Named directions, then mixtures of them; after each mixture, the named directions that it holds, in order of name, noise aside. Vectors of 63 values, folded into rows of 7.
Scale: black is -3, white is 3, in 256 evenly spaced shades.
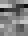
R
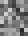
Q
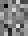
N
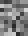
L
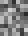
N, Q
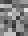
L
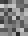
L, Q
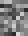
L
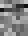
L, R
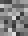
L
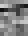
R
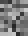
L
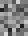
N, R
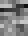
R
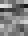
R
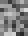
L, Q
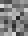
L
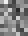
L, Q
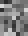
L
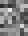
Q, R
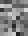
L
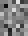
N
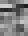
R
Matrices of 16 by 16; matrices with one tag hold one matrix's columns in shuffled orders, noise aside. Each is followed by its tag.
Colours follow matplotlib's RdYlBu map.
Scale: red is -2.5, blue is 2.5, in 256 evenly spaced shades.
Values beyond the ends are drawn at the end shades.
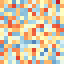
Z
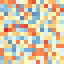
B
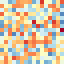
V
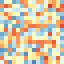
V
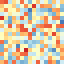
Z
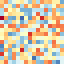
Z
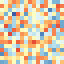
V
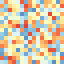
V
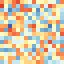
B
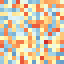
V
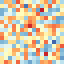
Z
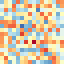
V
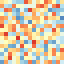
Z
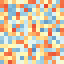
B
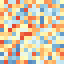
Z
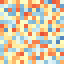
B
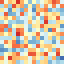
B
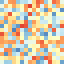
V
